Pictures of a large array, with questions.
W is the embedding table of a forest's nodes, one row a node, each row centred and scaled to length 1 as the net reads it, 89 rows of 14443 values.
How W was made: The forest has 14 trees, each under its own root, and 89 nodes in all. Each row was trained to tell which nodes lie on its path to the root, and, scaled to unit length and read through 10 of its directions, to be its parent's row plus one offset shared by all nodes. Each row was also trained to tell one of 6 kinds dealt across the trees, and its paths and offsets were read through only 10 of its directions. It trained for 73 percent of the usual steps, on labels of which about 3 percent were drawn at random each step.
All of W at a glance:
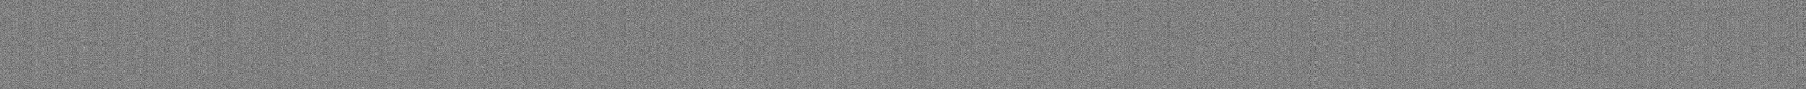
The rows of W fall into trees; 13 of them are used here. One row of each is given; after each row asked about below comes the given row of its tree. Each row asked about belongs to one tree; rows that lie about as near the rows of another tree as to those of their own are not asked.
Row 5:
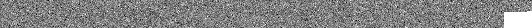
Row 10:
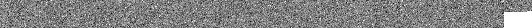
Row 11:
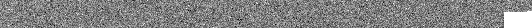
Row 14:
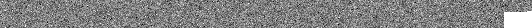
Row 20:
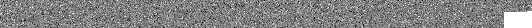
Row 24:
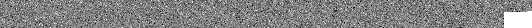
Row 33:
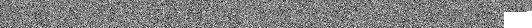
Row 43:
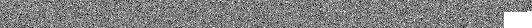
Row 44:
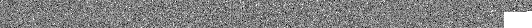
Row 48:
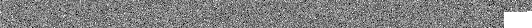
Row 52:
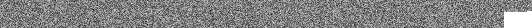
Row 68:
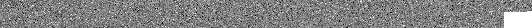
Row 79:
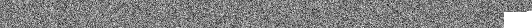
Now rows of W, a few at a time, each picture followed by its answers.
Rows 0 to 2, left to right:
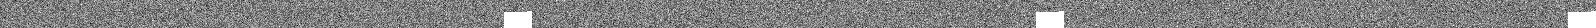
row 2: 11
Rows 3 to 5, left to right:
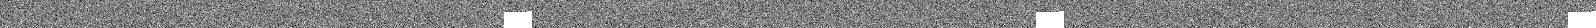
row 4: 5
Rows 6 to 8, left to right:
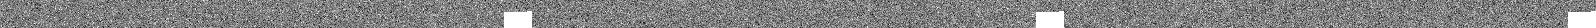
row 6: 52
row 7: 68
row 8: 79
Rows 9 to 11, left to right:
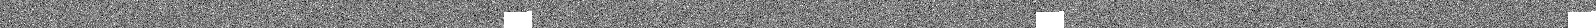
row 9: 79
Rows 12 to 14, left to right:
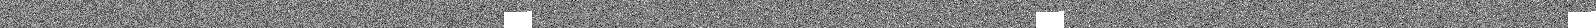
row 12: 14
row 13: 33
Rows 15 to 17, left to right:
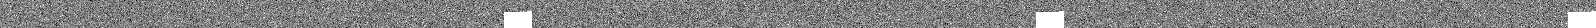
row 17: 52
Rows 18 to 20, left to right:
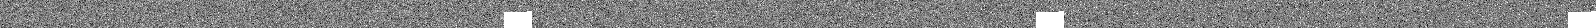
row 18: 44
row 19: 44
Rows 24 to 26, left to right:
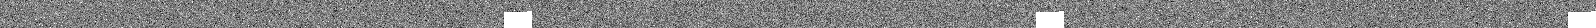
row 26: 24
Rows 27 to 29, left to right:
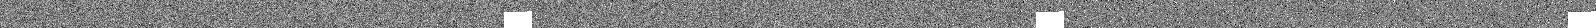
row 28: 79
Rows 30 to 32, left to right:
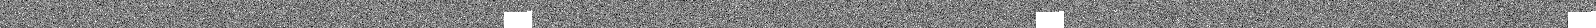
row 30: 43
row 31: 48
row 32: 24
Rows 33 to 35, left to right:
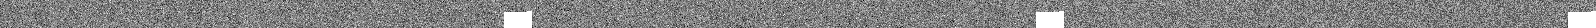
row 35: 24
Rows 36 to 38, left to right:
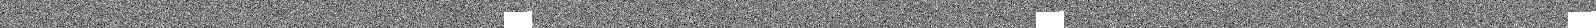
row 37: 48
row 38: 68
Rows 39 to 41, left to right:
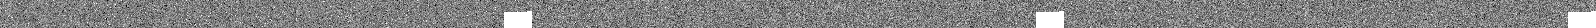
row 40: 10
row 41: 33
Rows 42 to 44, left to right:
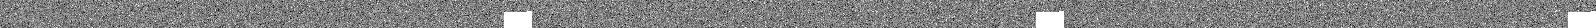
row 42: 44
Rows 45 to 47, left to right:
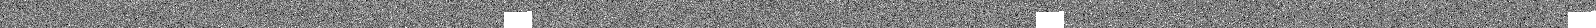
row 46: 10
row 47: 20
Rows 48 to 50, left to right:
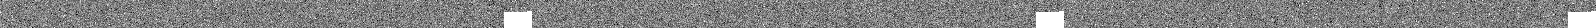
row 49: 20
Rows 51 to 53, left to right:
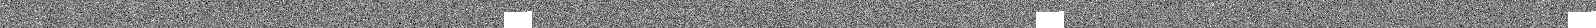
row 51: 10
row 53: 43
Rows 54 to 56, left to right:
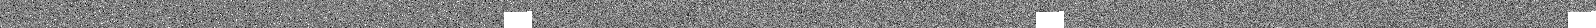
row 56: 11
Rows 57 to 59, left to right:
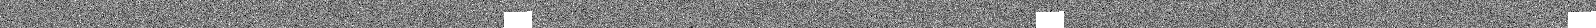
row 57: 5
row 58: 48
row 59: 68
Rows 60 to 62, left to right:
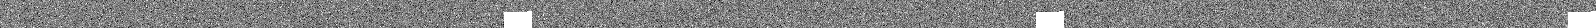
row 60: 20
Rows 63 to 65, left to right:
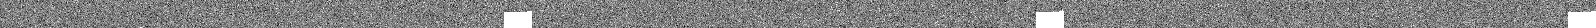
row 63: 5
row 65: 20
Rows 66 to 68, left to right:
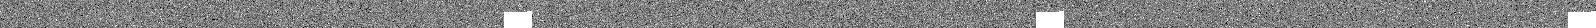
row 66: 43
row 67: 11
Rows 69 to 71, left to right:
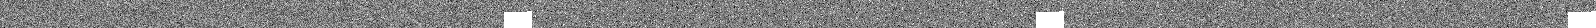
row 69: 5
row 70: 20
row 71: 20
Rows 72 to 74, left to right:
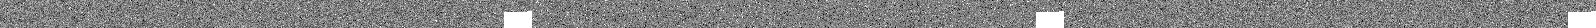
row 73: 68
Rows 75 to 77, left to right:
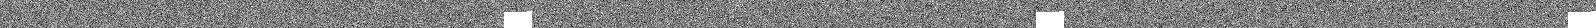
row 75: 33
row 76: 48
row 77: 5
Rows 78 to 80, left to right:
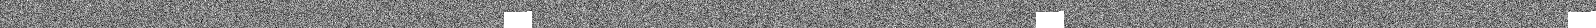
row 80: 44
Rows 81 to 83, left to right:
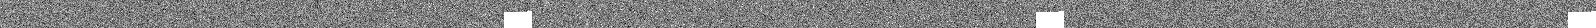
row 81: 20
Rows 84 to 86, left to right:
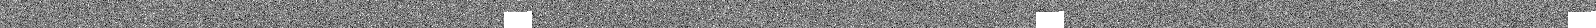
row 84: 43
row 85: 5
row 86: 14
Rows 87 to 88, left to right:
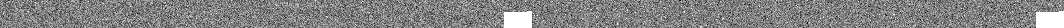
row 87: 5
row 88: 33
